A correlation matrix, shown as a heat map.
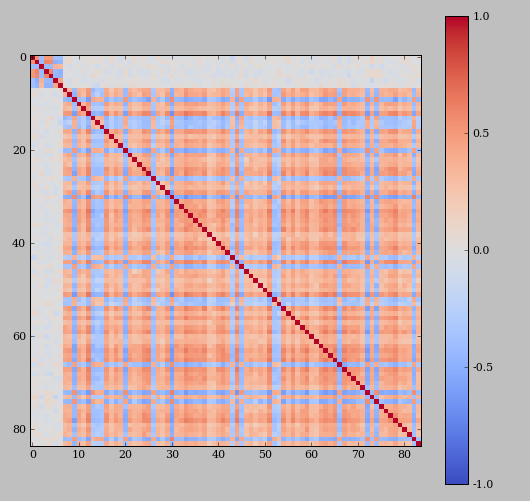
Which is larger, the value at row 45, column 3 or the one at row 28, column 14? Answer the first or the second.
the first
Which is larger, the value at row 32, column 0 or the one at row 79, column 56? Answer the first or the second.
the second
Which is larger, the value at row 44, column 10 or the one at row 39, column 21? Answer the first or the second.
the first
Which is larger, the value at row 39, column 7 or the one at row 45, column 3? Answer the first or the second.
the first
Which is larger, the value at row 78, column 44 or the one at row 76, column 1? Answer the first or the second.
the first
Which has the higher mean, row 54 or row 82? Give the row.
54
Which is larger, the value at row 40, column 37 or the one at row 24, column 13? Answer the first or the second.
the first
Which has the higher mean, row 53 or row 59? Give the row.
59
